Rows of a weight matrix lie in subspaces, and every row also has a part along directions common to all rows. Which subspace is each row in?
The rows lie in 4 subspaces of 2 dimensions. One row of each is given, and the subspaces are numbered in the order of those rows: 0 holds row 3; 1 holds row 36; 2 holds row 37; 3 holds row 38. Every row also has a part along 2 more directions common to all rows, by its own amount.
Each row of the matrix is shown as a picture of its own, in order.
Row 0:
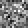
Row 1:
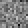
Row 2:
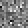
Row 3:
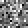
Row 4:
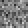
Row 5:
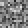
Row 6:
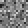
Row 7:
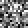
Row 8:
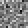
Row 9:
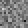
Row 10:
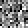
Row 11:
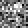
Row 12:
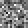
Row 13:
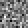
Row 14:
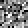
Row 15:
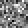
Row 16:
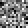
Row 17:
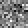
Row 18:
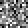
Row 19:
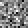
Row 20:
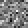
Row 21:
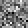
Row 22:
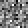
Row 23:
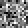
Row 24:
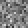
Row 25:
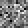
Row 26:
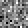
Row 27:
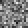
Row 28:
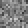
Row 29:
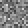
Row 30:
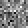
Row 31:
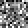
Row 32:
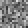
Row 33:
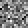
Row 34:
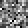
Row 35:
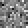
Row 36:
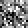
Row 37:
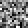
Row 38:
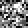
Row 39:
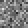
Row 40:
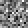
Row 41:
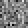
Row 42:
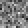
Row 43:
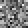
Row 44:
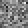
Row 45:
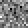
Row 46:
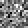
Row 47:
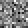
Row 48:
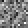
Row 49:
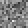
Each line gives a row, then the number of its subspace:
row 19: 0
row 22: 2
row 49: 3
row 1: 1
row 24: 3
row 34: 2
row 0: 3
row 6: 0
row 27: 2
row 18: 2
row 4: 1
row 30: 1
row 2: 1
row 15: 3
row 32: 3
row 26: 2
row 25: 0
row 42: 2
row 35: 0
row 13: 2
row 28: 0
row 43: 0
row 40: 0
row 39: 0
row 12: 1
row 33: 1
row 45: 1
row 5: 2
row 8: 3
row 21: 1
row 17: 3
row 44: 0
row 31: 3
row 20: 0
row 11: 3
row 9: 3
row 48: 0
